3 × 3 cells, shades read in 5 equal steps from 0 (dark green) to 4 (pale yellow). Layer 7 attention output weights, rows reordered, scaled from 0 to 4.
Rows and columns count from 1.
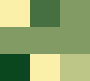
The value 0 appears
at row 3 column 1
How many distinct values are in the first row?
3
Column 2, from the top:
1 2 4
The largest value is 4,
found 2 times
